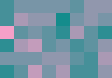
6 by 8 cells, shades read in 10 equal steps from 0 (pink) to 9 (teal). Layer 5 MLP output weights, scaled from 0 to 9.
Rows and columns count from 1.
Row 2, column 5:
9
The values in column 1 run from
0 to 8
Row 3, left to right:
0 6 5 6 8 3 6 8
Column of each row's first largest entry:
1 5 5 1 7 1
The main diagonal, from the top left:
7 3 5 6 4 7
